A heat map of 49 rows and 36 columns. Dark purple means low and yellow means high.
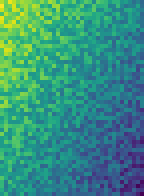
Ninth with the highest average: top left. Ninth with the lowest average: bottom right. Slope: up to the top left. Histogram: bell-shaped.
